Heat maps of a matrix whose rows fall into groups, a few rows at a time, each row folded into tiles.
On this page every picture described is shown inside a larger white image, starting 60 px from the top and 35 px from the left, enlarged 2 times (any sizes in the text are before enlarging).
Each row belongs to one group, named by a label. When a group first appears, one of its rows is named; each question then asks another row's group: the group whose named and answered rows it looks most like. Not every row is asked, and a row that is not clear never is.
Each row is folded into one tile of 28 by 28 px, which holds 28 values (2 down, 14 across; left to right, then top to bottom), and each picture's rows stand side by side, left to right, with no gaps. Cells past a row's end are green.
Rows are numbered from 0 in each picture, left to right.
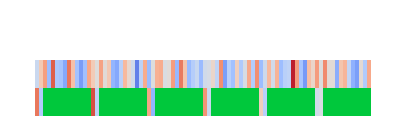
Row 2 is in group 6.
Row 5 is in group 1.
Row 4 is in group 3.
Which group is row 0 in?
3
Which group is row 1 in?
3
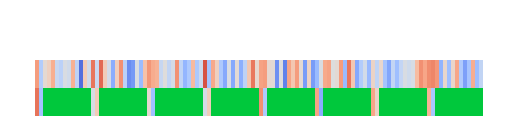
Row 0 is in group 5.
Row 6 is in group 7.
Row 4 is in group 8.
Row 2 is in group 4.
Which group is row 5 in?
6
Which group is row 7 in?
4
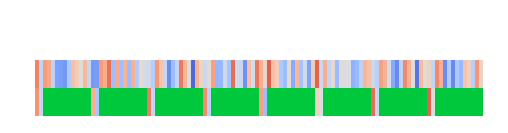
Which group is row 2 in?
3
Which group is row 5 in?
1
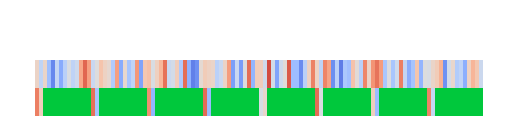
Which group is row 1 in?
6
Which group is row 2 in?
5
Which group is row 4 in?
1
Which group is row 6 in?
4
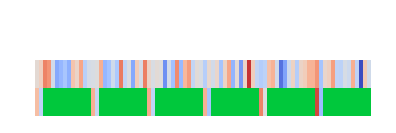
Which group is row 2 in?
8
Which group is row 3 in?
6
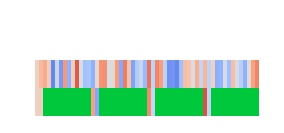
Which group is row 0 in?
8
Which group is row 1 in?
6
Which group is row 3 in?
7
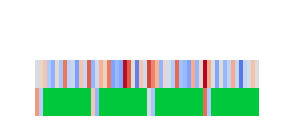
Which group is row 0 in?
7
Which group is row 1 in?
3
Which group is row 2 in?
4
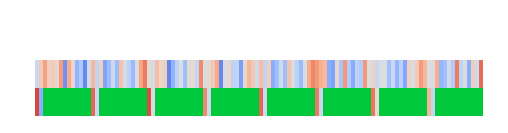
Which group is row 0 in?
6
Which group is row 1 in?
7
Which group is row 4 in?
7
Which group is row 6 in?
7
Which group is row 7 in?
7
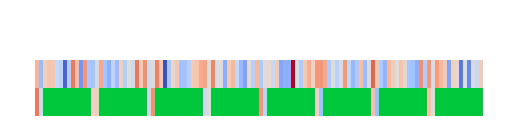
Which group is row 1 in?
7
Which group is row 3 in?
1
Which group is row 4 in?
3
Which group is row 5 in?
4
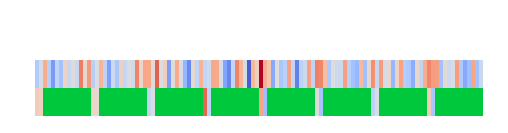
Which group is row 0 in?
7
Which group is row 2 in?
1
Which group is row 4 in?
4
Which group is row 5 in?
4
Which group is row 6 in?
1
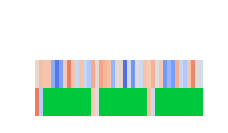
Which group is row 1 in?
1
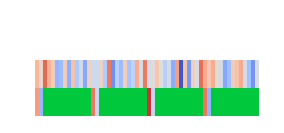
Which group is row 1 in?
3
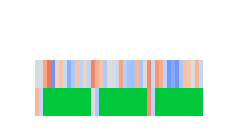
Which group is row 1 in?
4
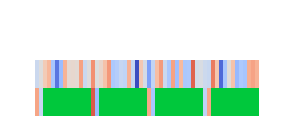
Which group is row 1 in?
5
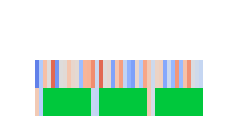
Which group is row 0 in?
3
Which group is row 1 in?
1
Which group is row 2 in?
8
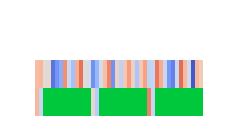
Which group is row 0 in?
8
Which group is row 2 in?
3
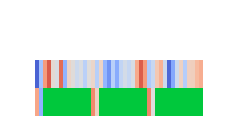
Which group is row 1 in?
7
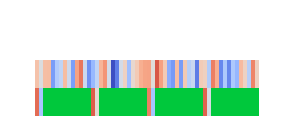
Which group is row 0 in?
8
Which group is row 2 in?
5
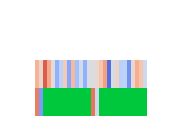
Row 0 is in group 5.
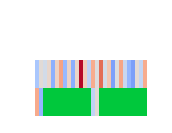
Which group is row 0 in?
6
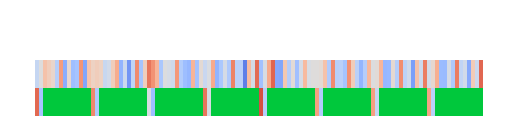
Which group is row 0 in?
6
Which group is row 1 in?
6
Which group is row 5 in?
3
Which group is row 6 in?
7
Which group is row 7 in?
7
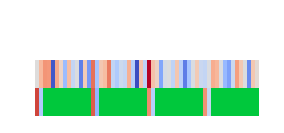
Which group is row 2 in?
4
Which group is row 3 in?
3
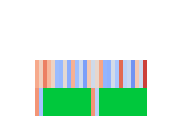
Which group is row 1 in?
7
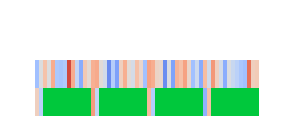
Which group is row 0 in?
3
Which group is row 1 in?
8
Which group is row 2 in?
8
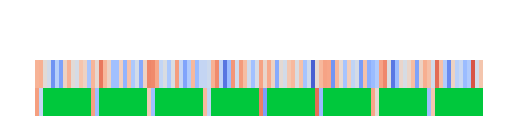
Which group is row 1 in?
5
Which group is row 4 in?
8
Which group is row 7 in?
1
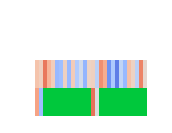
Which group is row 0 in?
5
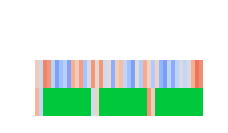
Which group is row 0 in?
5
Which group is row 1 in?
1
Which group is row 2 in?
7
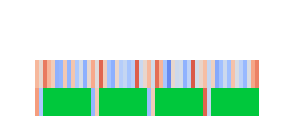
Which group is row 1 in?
1
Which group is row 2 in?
1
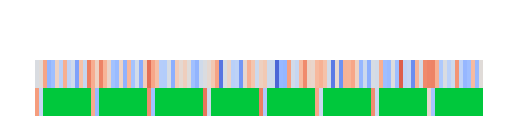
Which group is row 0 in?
7
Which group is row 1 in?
5
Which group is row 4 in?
8
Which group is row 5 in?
8
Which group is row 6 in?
7
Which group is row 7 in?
4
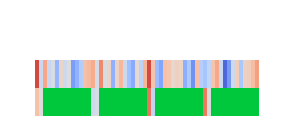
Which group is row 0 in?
1
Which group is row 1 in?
1
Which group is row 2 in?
4
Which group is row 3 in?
3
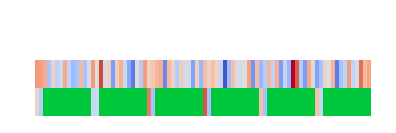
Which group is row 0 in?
4
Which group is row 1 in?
1
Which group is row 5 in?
3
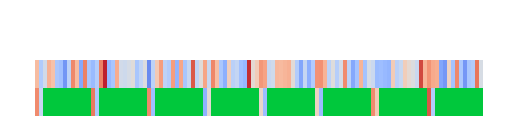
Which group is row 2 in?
6
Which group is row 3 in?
1
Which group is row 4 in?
4
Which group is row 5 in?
4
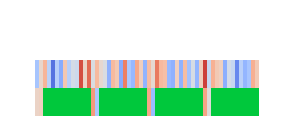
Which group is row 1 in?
6
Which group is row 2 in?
5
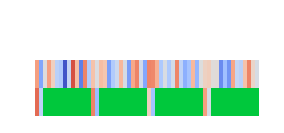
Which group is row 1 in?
8
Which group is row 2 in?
4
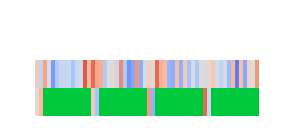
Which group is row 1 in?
4
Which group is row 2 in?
5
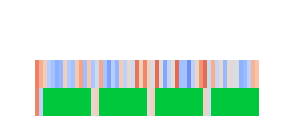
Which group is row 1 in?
7
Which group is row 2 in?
1
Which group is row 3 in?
1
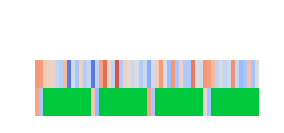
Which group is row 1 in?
6
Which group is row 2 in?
6
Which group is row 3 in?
4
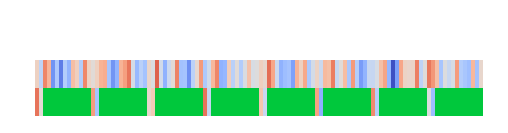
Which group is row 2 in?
1
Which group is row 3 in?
6
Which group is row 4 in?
5
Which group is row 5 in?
5
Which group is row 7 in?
4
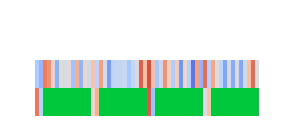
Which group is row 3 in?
1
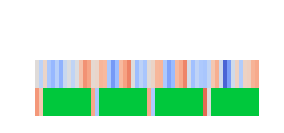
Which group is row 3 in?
3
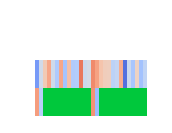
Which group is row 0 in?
6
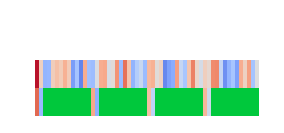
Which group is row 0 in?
4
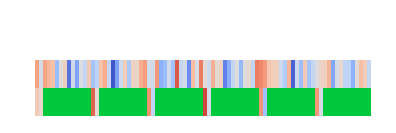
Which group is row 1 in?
3
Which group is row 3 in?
3
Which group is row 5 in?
6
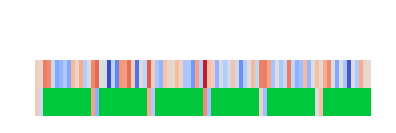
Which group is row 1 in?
8
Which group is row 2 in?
4
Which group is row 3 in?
4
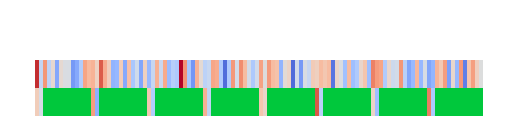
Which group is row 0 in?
1
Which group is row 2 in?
3
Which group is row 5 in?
6
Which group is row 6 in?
4
